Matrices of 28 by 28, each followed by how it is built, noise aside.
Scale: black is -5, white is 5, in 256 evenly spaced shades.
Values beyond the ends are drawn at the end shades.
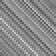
Toeplitz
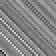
Toeplitz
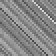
Toeplitz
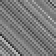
Toeplitz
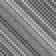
Toeplitz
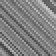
Toeplitz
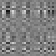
low rank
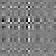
low rank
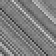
Toeplitz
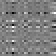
low rank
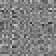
low rank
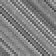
Toeplitz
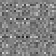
low rank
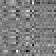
low rank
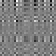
low rank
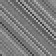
Toeplitz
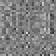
low rank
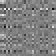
low rank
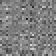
low rank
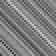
Toeplitz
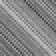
Toeplitz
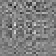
low rank
